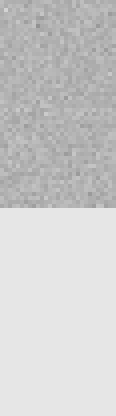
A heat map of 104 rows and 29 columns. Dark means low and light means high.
The table splits into 2 rows of 1 panel. Panel 1,1: high, fine-grained, faint in contrast. Panel 2,1: very high, flat.
